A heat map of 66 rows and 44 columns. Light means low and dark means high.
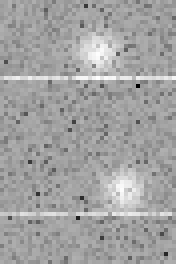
Histogram: heavy tails on both sides. Odd lines: rows 20 and 54. Mirror symmetry: none. Dips: two.
